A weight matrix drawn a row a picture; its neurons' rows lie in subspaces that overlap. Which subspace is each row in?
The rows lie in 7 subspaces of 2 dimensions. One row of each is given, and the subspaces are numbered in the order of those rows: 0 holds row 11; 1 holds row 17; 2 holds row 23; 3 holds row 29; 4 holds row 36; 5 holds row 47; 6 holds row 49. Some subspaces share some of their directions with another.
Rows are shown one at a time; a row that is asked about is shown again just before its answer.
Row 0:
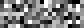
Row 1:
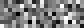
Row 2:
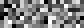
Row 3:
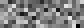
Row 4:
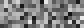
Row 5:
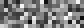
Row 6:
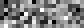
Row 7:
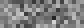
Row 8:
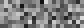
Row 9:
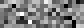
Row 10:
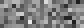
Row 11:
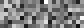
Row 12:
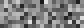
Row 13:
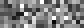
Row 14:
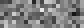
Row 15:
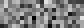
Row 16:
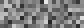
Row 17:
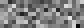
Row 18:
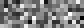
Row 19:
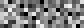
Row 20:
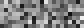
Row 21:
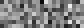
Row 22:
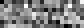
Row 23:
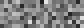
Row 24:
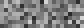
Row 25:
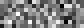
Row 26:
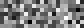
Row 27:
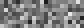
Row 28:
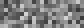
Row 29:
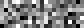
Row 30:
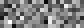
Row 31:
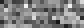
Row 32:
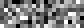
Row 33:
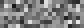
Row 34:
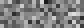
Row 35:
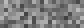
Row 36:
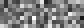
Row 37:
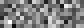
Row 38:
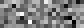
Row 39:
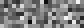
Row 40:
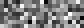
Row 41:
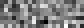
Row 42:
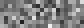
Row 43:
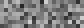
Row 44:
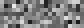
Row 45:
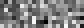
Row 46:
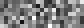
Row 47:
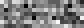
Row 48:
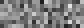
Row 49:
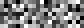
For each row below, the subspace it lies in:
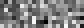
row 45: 6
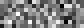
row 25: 0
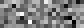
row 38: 1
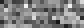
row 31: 5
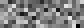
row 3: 1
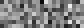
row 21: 5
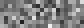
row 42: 4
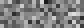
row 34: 2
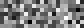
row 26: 4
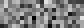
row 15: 4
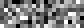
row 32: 3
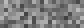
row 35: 2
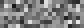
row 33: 6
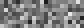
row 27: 3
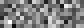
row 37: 0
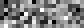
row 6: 2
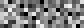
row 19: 1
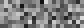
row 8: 3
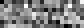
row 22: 5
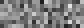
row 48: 5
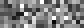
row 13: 3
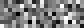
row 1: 0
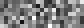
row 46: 4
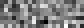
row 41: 6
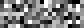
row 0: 6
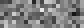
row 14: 2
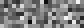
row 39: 1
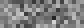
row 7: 3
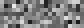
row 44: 6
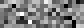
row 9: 1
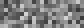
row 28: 2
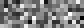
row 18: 5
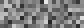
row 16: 0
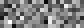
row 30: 0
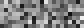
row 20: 6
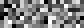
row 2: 0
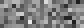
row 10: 1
